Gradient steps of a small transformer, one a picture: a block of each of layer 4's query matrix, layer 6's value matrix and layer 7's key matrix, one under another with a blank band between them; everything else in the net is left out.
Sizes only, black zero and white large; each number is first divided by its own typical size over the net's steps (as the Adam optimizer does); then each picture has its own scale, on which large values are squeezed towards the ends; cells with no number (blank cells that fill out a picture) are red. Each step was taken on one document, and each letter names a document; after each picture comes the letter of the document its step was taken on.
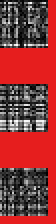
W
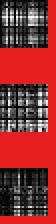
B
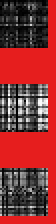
B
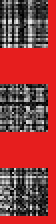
W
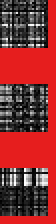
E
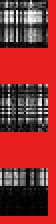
B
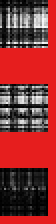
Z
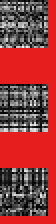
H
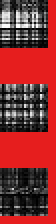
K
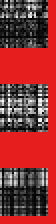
B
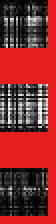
B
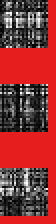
E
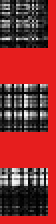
K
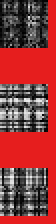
W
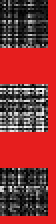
W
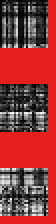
W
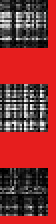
K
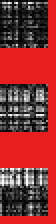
W
